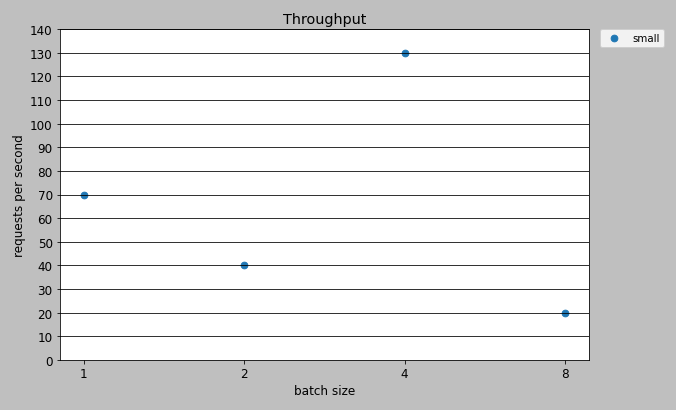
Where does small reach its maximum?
4
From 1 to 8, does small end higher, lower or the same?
lower
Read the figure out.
Title: Throughput
x-axis: batch size, ticks 1 2 4 8
y-axis: requests per second, ticks 0 10 20 30 40 50 60 70 80 90 100 110 120 130 140
Legend: small
Values:
small: 70 40 130 20
